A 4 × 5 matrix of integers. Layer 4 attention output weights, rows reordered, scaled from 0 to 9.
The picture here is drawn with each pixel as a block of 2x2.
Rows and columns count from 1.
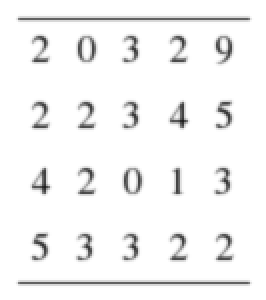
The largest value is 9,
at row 1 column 5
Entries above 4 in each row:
1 1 0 1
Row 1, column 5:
9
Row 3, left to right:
4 2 0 1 3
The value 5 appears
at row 2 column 5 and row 4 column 1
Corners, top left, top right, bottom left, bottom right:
2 9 5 2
